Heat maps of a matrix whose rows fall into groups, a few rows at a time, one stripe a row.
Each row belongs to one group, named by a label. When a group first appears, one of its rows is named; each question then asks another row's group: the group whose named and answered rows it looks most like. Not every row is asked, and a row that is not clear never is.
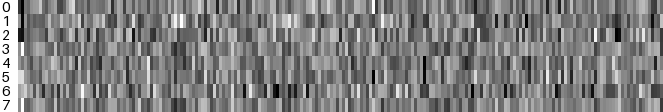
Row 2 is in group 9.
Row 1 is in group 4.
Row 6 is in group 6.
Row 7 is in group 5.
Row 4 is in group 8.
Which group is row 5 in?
8
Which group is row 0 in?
9
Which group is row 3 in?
5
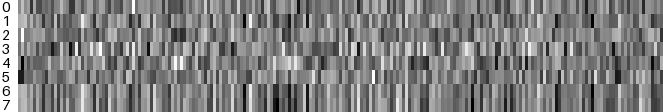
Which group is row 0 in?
8
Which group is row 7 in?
6
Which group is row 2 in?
5
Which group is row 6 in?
6
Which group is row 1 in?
6
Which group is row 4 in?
4
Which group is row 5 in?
9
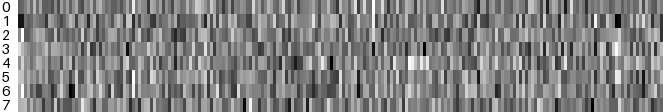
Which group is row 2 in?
5
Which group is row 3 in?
8
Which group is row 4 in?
5
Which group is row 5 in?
8
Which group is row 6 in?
8
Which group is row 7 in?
6
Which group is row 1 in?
9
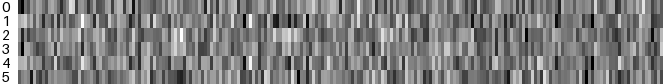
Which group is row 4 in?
6
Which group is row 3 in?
4
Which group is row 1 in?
6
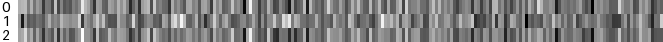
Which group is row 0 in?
6
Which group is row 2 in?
6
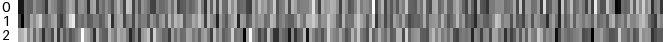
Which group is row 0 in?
9
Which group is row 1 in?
9
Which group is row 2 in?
6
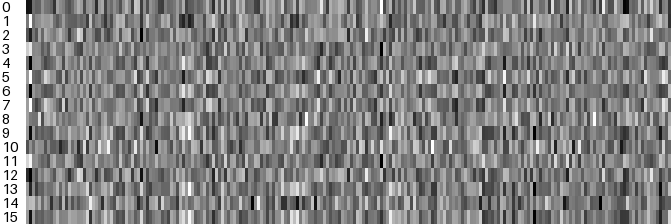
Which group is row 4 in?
4
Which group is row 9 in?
4
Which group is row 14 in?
6
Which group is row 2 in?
9
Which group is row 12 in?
9
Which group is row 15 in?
4
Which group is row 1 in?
5
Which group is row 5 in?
5
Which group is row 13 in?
4
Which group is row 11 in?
8
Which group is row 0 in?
9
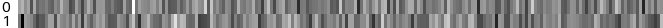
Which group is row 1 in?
4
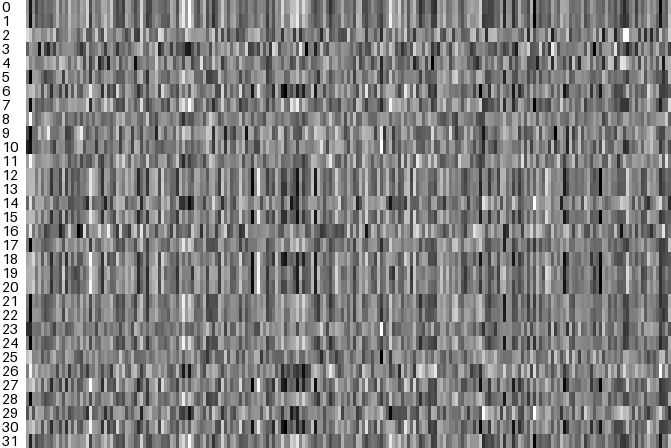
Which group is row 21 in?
4
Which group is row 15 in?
6
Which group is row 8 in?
5
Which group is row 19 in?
6
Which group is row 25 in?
8
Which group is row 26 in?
5
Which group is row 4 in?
8
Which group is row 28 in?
4
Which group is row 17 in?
4
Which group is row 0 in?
4
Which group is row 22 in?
4
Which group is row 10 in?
9
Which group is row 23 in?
9
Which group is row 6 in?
6
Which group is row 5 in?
4
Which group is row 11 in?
5
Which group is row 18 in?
6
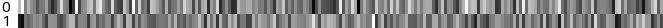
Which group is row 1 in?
9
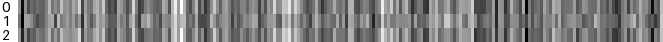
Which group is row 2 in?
4
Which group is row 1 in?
4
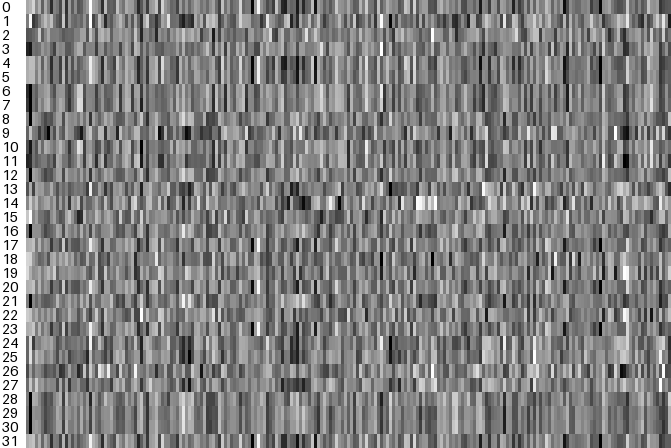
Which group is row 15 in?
8
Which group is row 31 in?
6
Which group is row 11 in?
9
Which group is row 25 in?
5
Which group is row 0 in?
6
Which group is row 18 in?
8
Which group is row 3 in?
9
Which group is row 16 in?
4
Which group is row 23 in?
6
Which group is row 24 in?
5
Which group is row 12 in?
4
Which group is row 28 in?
4
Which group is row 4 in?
6
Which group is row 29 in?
4
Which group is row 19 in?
8
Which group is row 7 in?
9
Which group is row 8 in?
4
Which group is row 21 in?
4
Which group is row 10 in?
9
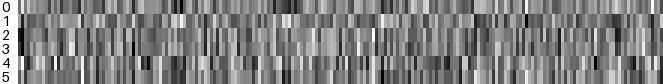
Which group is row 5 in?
5
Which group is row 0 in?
5
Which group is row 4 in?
5
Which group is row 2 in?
9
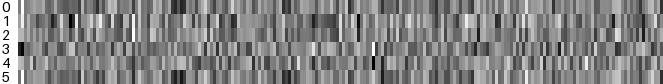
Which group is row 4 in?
8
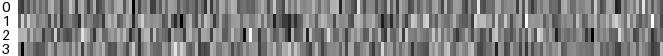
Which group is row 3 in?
4
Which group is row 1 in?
5
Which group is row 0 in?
9
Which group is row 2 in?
6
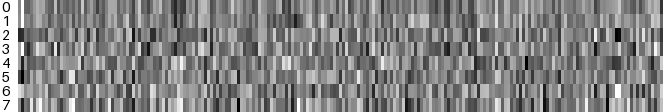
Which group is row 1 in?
5
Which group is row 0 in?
5
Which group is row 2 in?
9
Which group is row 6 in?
8
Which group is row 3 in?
5
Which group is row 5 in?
9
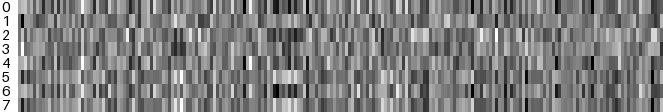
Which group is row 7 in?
4
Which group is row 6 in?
6
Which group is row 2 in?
5
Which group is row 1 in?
4
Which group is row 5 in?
4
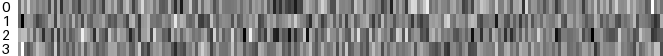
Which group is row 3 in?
5
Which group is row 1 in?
4
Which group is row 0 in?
5
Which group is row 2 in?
6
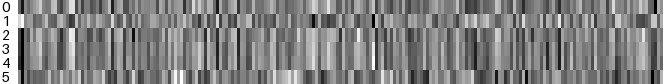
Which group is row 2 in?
9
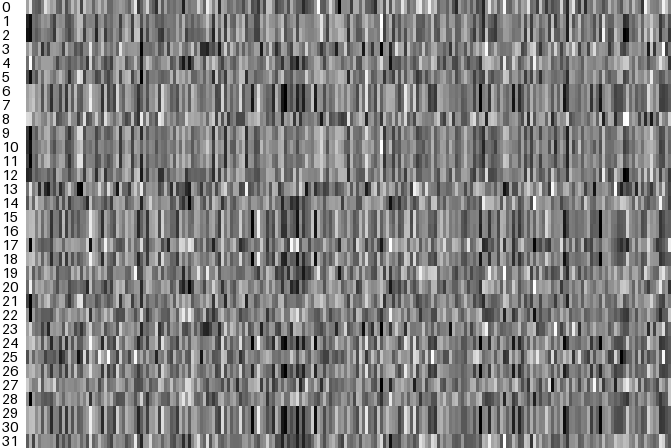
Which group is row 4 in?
5
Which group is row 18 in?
6
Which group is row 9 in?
9
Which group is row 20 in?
5
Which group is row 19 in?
5
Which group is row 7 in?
6
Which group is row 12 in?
9
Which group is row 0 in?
5
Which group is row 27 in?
8
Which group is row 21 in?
9
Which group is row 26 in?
6
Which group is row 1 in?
9
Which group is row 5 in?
9
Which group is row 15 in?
6
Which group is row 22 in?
4
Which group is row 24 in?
6
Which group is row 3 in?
8
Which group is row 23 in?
8
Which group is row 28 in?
4
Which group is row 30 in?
6
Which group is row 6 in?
6
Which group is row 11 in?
9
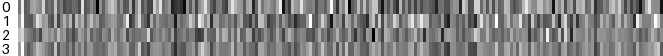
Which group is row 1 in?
5
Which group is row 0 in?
5
